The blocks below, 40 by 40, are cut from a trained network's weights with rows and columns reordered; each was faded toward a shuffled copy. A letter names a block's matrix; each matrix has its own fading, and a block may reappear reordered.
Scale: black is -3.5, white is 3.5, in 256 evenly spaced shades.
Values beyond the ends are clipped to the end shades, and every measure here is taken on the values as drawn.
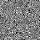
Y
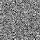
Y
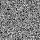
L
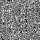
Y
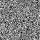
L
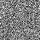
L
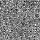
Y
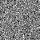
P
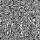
Y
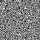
Y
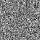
L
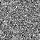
P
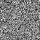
L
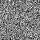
P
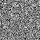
L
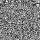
L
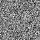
P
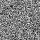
P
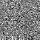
Y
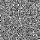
Y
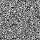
L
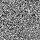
L
